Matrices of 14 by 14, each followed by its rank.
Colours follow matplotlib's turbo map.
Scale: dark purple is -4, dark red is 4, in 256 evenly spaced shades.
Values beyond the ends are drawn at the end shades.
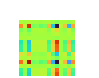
one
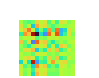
two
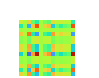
one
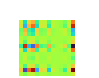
one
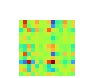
two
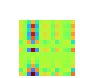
one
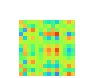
two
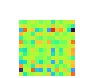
two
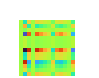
one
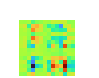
two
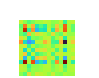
two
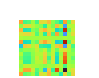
two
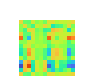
two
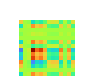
one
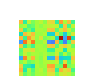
two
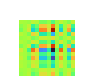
one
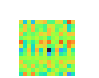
two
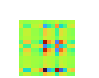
one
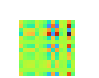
one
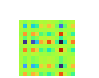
one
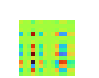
one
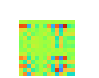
two
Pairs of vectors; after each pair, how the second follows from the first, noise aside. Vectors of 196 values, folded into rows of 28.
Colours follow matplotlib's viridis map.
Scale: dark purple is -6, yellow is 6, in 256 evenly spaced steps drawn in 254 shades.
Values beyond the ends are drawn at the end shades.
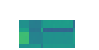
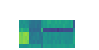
scaled up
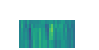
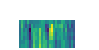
scaled up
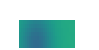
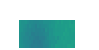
shrunk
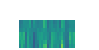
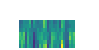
scaled up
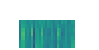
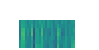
copied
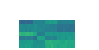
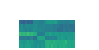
copied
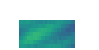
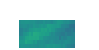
shrunk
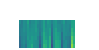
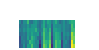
scaled up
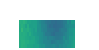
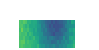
scaled up
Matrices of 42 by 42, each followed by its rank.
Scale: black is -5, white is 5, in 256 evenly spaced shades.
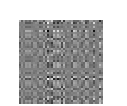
two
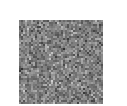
full rank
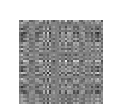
two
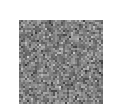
full rank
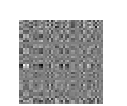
three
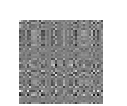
three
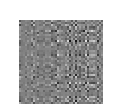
three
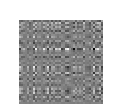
two
